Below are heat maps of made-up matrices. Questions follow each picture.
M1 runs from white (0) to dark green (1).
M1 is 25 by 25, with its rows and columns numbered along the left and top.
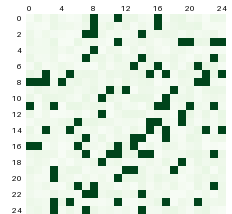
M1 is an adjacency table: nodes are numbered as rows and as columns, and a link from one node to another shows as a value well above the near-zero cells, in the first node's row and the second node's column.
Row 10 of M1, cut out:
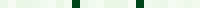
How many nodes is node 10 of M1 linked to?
2
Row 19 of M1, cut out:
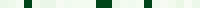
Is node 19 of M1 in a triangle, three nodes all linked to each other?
no
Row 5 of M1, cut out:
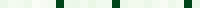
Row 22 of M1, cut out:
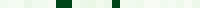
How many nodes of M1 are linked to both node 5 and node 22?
2
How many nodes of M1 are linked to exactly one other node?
1
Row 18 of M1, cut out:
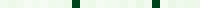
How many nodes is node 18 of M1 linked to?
2
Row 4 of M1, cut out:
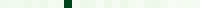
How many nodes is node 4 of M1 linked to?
1
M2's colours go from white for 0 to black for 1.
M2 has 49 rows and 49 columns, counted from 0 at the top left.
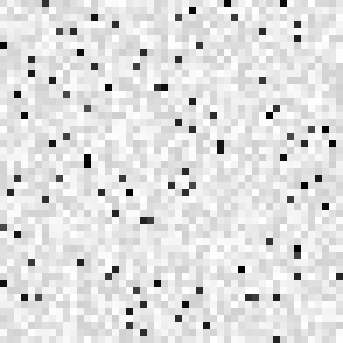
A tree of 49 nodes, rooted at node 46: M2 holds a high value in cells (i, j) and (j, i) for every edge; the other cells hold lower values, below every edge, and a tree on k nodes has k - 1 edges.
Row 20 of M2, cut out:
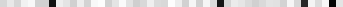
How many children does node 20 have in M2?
3
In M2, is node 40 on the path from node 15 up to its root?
yes
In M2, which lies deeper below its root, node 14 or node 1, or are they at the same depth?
the same depth
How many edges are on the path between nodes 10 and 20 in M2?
5
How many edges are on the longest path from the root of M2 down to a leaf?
29
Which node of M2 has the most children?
42
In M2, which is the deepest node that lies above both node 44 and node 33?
18
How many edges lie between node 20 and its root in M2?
5
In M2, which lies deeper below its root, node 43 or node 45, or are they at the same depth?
node 45
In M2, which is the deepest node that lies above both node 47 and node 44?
18
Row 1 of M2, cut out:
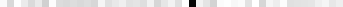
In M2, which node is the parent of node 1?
27
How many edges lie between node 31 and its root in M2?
6
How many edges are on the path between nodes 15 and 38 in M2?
5
